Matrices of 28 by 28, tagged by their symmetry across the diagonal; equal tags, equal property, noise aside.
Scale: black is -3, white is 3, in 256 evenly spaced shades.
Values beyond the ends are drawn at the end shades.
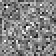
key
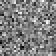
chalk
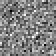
key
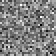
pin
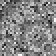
key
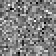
pin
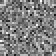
key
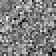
key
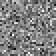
pin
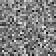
pin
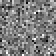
pin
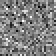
chalk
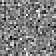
chalk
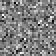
chalk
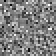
chalk
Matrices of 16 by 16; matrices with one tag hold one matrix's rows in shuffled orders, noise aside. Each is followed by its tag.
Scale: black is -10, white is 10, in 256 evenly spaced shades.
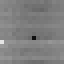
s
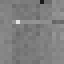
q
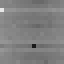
s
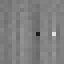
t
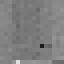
q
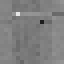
q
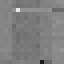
q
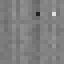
t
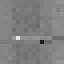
q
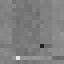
q
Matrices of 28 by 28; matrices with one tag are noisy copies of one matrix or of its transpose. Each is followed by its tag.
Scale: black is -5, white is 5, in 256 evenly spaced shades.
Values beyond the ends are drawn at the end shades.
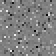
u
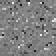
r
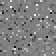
u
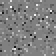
u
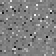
u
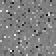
u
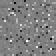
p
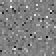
u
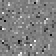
r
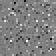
p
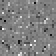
r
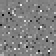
p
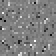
r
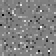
p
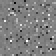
p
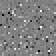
p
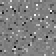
u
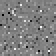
p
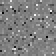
u
